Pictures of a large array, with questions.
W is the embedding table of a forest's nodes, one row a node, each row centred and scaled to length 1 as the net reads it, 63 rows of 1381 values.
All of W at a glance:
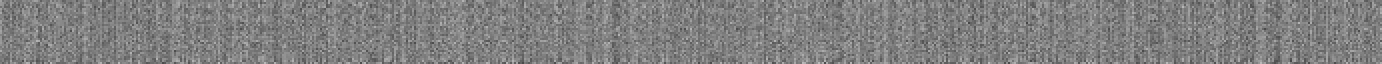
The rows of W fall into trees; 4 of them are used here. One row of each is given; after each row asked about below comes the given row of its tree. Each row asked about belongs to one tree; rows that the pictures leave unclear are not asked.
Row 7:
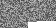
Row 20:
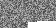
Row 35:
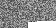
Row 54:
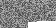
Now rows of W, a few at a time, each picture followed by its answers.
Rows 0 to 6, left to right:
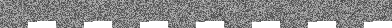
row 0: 20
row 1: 54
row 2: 20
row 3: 7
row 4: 7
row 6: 7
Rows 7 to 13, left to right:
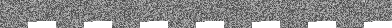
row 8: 54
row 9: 35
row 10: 54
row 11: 35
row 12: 35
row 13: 54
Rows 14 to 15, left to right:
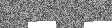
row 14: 7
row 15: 54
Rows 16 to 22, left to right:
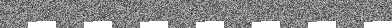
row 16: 7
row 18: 7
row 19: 20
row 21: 54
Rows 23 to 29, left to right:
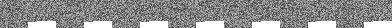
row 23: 35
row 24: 7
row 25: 20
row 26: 35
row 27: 54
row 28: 35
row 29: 35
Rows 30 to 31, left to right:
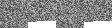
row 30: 35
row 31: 20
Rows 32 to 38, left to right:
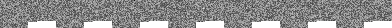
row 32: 20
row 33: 54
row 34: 54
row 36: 7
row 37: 54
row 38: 54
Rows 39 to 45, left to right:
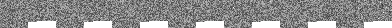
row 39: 35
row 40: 20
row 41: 20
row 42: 54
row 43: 54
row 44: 7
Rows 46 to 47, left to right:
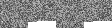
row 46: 54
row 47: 7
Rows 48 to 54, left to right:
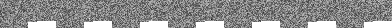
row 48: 7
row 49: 35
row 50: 54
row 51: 54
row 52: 20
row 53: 7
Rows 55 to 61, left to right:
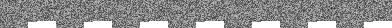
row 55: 7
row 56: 54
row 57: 7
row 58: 7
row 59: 7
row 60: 7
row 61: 7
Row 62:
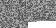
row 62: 54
